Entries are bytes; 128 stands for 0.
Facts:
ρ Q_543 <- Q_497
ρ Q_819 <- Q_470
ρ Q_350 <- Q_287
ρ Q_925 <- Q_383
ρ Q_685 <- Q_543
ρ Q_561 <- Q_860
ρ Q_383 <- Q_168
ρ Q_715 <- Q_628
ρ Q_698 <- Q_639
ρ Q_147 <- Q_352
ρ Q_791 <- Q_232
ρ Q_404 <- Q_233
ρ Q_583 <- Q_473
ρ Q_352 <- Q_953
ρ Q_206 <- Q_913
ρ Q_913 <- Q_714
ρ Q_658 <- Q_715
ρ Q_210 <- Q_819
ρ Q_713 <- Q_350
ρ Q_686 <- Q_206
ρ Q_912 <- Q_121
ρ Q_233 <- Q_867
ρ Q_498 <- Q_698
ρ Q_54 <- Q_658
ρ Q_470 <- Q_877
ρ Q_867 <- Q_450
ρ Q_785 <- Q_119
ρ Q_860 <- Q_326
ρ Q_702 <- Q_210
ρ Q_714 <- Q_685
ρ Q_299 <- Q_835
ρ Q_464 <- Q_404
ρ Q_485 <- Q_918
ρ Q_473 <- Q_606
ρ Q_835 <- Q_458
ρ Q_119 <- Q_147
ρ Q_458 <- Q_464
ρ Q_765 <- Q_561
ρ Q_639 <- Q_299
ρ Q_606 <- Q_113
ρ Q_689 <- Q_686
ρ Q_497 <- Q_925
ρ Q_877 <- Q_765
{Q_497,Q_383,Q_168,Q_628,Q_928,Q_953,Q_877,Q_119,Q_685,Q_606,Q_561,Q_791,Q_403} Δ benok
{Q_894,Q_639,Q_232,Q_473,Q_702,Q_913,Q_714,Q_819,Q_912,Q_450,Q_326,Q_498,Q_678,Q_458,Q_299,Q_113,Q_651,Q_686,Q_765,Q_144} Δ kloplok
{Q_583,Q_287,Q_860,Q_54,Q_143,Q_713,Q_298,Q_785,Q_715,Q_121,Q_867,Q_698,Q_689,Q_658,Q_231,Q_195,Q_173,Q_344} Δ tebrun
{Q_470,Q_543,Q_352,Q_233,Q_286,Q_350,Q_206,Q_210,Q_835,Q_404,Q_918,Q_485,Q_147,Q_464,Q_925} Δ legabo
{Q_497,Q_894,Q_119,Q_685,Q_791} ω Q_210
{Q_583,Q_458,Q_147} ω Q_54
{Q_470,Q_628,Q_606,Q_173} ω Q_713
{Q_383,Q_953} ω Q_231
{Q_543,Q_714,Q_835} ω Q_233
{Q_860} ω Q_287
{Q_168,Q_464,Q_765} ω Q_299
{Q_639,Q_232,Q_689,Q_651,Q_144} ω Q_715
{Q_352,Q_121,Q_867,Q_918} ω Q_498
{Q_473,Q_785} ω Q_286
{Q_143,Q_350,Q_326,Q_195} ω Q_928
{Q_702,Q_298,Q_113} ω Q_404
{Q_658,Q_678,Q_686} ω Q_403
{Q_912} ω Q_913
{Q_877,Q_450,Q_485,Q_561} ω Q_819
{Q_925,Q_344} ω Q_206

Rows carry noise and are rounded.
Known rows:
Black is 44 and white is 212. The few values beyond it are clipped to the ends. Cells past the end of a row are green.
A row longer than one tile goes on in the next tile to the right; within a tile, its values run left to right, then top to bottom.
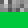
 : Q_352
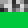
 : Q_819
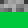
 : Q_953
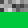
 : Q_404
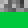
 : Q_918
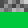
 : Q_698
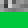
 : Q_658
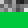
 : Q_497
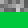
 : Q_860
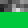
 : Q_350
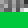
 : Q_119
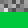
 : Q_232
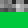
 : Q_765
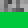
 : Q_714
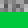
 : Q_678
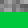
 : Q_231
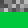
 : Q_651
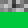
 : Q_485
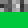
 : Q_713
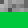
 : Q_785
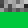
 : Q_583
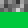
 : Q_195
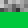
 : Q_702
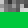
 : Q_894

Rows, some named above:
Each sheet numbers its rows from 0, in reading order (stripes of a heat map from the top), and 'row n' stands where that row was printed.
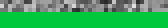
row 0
Q_686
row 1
Q_785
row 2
Q_606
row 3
Q_168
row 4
Q_326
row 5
Q_785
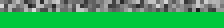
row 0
Q_686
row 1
Q_715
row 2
Q_894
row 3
Q_458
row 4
Q_287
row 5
Q_583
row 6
Q_383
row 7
Q_702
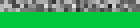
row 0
Q_450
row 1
Q_470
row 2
Q_173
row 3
Q_583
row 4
Q_121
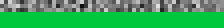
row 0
Q_628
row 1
Q_918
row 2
Q_54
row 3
Q_147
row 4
Q_498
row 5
Q_713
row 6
Q_867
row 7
Q_912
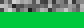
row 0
Q_404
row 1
Q_928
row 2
Q_543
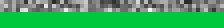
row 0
Q_119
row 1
Q_470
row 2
Q_233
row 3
Q_791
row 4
Q_639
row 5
Q_233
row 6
Q_925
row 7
Q_913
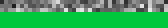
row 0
Q_464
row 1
Q_835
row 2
Q_210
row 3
Q_689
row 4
Q_299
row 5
Q_403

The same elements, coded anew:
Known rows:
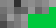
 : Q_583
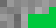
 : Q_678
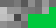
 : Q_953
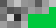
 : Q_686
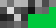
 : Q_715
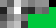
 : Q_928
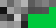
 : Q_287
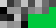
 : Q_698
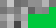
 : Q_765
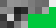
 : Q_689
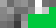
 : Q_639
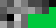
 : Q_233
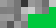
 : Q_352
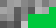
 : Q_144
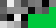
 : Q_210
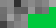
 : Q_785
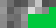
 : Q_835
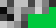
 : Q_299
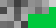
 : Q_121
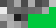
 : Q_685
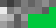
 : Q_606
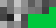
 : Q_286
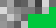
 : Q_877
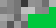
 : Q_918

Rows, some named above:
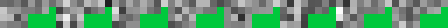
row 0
Q_953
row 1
Q_326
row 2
Q_925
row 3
Q_350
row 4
Q_714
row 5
Q_403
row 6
Q_383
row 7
Q_894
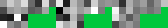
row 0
Q_819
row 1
Q_498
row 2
Q_383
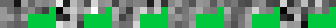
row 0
Q_173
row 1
Q_498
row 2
Q_450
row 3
Q_147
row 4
Q_464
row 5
Q_698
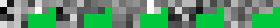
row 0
Q_498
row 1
Q_54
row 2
Q_639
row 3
Q_715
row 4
Q_894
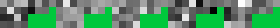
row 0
Q_715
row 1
Q_702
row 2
Q_485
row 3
Q_713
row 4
Q_913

